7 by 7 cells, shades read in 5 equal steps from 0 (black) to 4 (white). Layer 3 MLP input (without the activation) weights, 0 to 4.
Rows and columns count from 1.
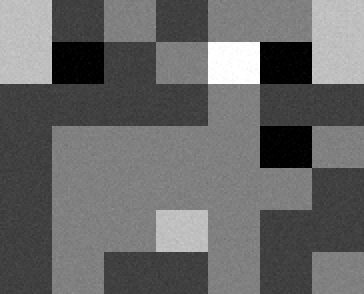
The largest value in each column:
3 2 2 3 4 2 3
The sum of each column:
11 10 11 12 16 7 13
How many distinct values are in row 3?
2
